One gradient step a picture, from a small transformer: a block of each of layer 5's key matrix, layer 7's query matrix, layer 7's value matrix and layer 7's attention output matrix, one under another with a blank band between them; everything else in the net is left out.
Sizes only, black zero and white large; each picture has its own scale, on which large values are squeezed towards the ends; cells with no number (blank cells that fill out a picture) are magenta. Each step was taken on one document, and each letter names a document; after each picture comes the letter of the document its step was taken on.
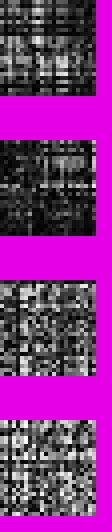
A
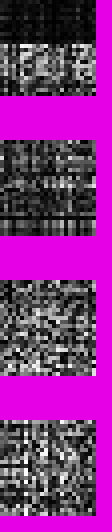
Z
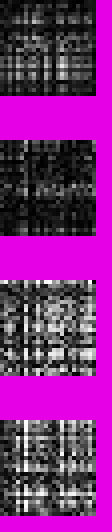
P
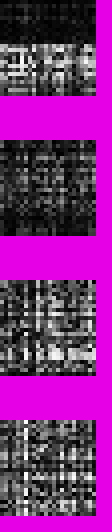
P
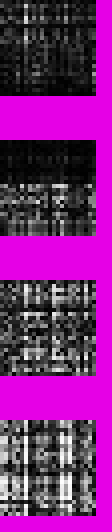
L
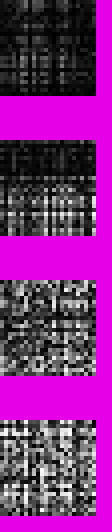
A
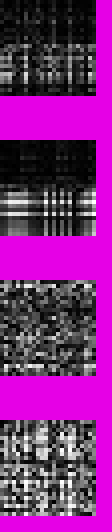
L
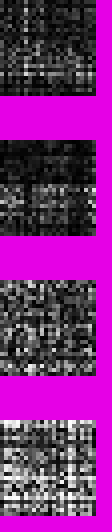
L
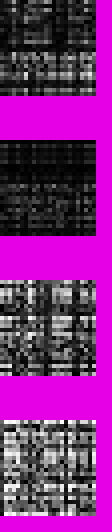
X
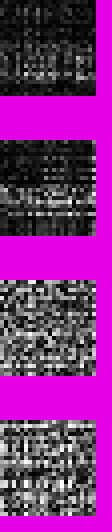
L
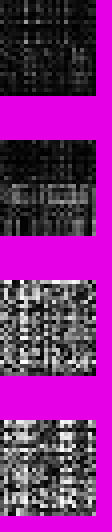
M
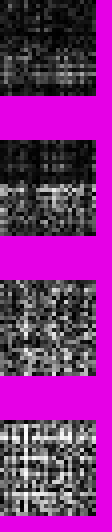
M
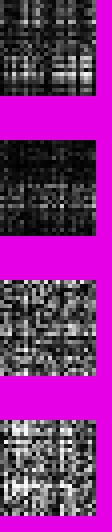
M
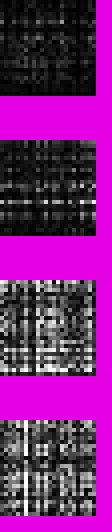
P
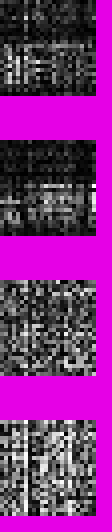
M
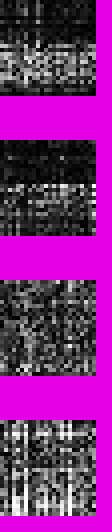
L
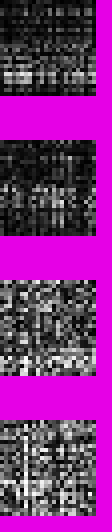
Z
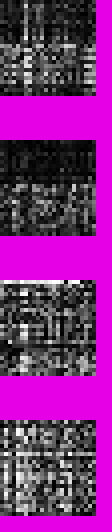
Z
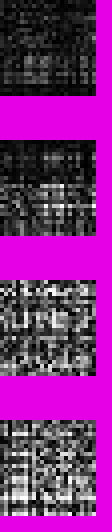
A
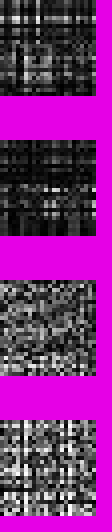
L
